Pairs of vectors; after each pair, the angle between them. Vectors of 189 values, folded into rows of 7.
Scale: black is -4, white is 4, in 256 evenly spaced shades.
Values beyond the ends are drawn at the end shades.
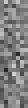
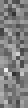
nearly opposite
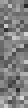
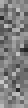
partly aligned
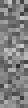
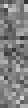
partly opposed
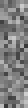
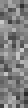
nearly opposite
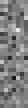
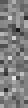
nearly opposite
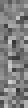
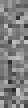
nearly opposite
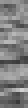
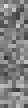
partly opposed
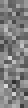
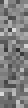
orthogonal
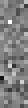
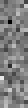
nearly opposite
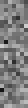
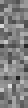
partly opposed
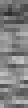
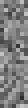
orthogonal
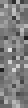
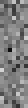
nearly opposite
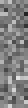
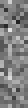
partly aligned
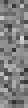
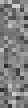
partly opposed
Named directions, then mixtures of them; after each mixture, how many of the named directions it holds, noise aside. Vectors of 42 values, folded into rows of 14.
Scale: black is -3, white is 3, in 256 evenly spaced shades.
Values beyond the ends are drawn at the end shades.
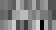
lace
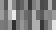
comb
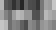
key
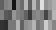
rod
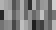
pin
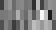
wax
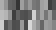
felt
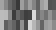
one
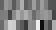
one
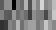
one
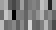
three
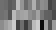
one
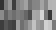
two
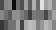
one
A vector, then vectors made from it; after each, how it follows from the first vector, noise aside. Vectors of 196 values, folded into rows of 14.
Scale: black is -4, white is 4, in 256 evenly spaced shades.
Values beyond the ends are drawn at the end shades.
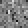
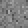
shrunk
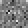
sign-scrambled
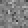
shrunk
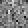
copied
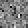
reversed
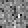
reversed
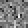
reversed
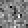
reversed
